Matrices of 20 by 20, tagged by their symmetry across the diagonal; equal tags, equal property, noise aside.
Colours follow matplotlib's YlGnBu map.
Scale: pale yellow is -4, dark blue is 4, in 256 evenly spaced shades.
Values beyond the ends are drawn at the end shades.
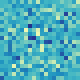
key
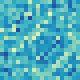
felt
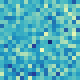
key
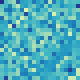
felt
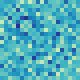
felt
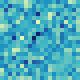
felt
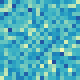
felt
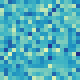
key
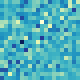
key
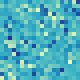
key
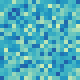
felt
